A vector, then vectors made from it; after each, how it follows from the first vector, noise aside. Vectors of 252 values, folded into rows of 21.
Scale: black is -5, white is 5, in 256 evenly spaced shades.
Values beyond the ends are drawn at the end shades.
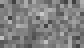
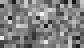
scaled up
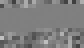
partly zeroed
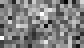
scaled up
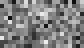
scaled up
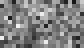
scaled up
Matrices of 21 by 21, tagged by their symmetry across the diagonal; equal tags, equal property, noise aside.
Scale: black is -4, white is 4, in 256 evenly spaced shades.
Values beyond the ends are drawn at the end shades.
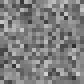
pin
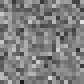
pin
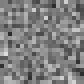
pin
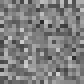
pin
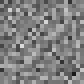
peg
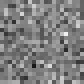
pin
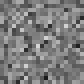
peg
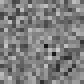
peg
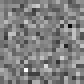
pin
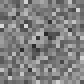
peg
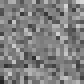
pin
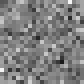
peg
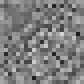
peg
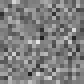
pin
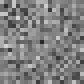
peg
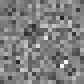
peg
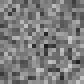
peg
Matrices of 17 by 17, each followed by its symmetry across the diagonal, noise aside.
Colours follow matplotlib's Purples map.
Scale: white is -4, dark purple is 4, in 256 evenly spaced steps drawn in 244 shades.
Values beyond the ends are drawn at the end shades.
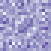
symmetric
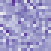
antisymmetric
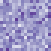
neither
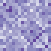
symmetric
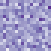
antisymmetric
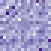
symmetric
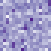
neither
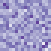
symmetric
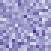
antisymmetric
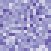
antisymmetric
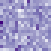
neither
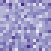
neither
